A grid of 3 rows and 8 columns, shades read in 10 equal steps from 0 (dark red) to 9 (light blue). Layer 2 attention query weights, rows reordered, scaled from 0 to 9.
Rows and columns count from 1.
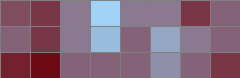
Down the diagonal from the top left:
3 2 4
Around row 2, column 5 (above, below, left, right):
5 4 8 7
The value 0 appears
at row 3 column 2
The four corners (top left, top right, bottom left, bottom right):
3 4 1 2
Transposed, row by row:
3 4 1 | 2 2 0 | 5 5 4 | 9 8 4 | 5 4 4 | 5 7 6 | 2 5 4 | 4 4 2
